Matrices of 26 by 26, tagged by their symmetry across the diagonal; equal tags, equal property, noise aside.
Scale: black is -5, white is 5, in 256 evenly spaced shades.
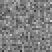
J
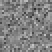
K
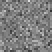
K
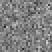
K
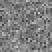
K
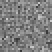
J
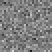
K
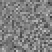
J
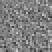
J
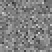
J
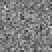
K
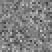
J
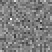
K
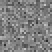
J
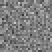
J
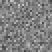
K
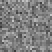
J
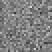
K
